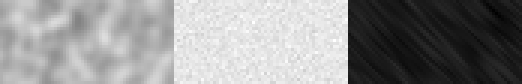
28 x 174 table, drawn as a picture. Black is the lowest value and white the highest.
It is made of 1 by 3 panels. Panel 1,1: high, blotchy. Panel 1,2: very high, fine-grained, faint in contrast. Panel 1,3: very low, slanting down to the right, faint in contrast.
